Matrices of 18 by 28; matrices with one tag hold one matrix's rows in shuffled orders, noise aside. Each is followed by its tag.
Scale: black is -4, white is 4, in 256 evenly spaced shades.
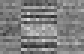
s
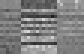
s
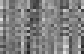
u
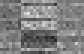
s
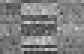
s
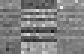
s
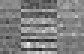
s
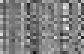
u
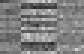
s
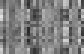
u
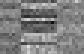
s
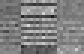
s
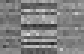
s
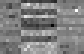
s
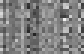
u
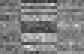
s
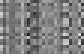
u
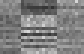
s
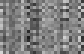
u
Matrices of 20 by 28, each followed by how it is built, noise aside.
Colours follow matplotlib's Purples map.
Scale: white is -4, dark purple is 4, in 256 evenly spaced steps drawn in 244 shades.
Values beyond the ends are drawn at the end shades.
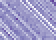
Toeplitz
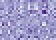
low rank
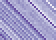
Toeplitz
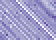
Toeplitz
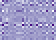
low rank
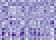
low rank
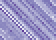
Toeplitz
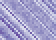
Toeplitz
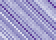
Toeplitz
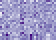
low rank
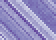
Toeplitz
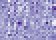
low rank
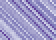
Toeplitz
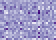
low rank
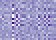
low rank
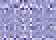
low rank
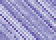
Toeplitz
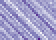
Toeplitz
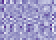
low rank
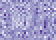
low rank
